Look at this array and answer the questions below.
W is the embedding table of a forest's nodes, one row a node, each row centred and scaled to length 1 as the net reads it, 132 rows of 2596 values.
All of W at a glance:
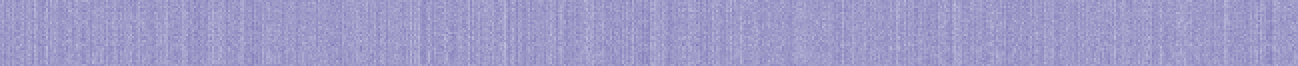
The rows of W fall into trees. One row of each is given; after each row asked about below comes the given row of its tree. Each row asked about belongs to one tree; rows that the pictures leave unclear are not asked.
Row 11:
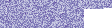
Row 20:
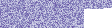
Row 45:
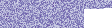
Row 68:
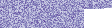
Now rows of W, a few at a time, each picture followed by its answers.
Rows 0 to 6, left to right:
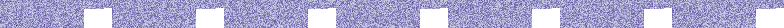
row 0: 11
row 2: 45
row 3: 45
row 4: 20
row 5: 68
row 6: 20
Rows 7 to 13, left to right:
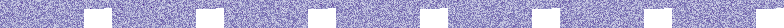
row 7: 45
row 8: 45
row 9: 20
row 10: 20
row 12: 11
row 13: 68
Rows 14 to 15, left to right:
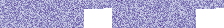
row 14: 68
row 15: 11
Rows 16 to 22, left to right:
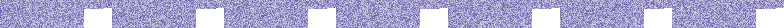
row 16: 20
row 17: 45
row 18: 20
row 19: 20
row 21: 20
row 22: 68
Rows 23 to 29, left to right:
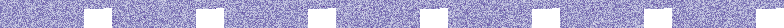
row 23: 20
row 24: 45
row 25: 68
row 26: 11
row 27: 68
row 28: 20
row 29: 11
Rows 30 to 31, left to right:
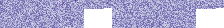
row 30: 20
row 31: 68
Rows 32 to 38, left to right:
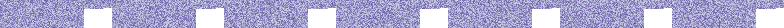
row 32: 20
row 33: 11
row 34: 20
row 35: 68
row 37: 11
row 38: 68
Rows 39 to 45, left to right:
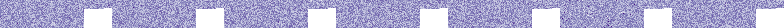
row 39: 20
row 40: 11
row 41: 11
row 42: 20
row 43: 45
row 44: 11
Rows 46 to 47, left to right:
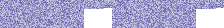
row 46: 45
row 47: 68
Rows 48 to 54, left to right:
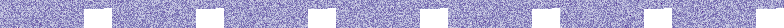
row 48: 68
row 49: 11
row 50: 20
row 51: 68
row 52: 68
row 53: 11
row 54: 45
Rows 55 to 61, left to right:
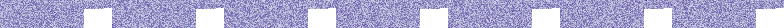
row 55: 68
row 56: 68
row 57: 45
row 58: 20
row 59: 68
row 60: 20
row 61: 68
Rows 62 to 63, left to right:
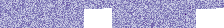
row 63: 68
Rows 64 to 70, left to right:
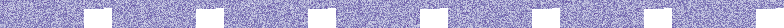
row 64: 11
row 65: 20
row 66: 11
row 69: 11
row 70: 68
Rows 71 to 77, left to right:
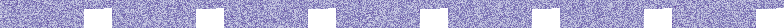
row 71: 68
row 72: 20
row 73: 45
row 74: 20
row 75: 20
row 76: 20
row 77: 68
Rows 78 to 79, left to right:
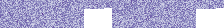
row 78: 20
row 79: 20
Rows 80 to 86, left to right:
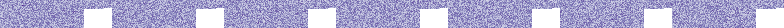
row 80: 68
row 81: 45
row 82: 68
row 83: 68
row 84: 45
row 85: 20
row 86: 11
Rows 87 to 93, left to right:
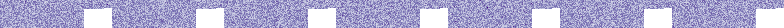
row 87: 68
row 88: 45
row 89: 11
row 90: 45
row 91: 45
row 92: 20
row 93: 20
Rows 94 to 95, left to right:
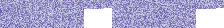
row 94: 20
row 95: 68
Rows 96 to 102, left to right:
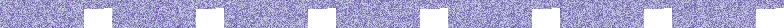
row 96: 20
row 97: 11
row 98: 20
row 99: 20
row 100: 11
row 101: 20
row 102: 20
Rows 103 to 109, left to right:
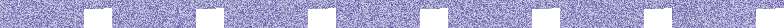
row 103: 68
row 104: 11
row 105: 68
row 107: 68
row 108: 68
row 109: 20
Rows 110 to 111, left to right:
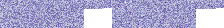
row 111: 68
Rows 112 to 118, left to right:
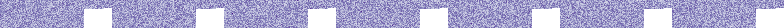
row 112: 20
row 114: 68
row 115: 68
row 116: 45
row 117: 68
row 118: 20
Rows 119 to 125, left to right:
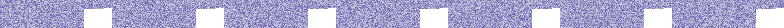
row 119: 68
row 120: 68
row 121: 68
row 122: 68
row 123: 11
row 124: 68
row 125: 20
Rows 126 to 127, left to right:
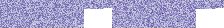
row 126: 20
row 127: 68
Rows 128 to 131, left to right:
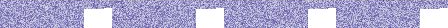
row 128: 45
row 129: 11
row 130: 45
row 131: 20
